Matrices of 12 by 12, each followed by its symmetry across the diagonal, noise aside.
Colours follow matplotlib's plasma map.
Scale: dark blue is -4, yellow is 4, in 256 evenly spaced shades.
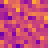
antisymmetric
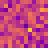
symmetric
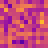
antisymmetric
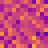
antisymmetric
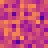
symmetric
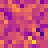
antisymmetric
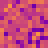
symmetric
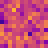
neither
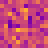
antisymmetric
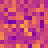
neither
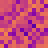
symmetric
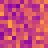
neither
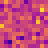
antisymmetric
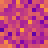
symmetric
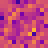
symmetric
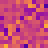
antisymmetric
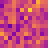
neither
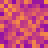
symmetric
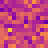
neither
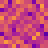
symmetric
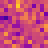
antisymmetric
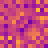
symmetric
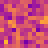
neither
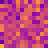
neither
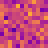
antisymmetric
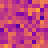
neither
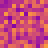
symmetric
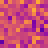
neither
